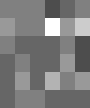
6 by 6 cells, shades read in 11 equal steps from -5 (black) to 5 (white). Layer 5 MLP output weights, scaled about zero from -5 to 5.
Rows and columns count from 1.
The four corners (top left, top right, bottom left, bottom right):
0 0 -1 -1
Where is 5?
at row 2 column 4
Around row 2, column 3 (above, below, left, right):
0 -1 0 5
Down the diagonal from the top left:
0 0 -1 -1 0 -1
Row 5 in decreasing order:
2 1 1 0 -1 -1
